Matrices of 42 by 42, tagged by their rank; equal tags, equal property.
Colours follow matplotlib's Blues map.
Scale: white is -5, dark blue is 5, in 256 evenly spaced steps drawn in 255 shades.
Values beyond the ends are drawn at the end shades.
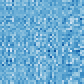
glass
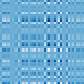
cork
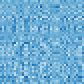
glass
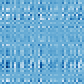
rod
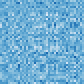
glass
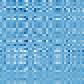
rod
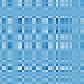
cork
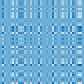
cork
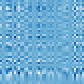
rod
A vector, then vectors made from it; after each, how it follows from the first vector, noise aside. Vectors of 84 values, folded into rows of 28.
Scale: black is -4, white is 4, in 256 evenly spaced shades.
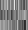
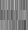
shrunk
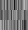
sign-scrambled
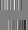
partly zeroed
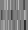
partly zeroed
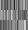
negated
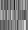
negated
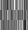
sign-scrambled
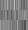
shrunk
